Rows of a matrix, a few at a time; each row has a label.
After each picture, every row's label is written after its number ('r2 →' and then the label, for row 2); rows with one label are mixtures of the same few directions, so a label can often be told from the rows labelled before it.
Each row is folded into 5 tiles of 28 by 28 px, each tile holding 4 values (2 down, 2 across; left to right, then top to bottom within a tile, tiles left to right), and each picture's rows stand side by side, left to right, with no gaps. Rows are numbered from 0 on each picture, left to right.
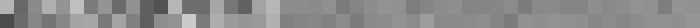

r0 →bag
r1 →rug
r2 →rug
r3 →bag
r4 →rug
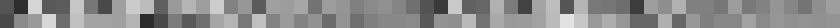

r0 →rug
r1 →bag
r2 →rug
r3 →rug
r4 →bag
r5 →rug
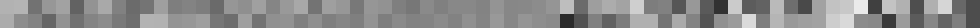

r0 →rug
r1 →bag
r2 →rug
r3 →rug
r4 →bag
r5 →rug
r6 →rug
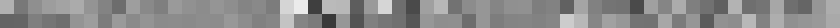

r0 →bag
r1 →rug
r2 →rug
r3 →rug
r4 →bag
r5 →rug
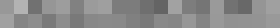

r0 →rug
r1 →rug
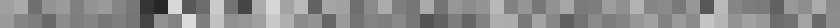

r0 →rug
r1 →rug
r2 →rug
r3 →bag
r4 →bag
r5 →bag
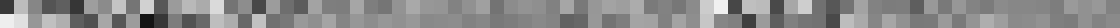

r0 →bag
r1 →bag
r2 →rug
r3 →rug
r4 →bag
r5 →rug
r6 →bag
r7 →bag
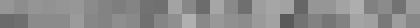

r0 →bag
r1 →rug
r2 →bag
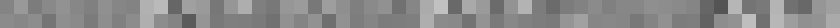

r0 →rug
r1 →rug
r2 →rug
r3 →rug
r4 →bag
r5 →rug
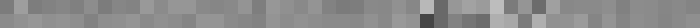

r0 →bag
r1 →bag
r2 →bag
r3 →bag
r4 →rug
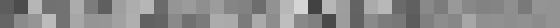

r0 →rug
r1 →bag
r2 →rug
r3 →rug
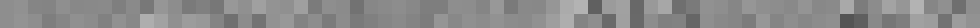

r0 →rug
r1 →bag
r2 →rug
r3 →rug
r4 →rug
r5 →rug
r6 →bag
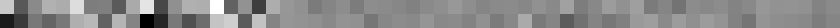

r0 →bag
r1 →bag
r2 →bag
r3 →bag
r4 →bag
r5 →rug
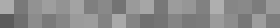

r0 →bag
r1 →bag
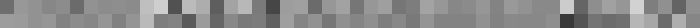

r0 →bag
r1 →rug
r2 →rug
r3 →rug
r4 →bag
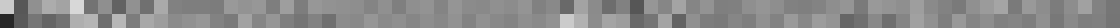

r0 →bag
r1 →bag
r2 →bag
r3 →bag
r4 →bag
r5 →bag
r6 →bag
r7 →rug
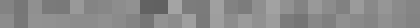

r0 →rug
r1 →rug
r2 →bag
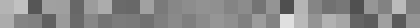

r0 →rug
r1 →bag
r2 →bag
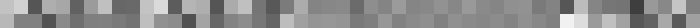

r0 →rug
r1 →rug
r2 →bag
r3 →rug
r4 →bag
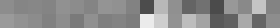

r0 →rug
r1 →bag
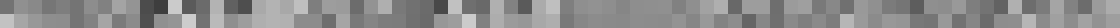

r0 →bag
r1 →rug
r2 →rug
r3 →rug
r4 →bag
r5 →rug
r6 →bag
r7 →rug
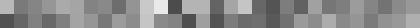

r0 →bag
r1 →rug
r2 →rug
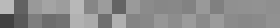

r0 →bag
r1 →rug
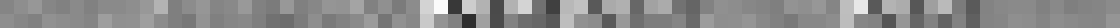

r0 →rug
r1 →rug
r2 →bag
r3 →rug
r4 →rug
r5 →bag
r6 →rug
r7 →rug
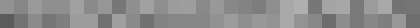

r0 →bag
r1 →bag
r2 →rug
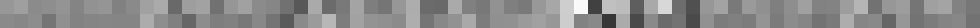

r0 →rug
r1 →rug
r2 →rug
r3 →rug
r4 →rug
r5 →rug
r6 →rug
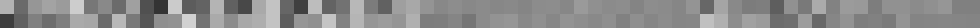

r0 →bag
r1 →rug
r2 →rug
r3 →bag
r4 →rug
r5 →bag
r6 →rug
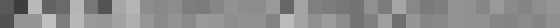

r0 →rug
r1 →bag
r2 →bag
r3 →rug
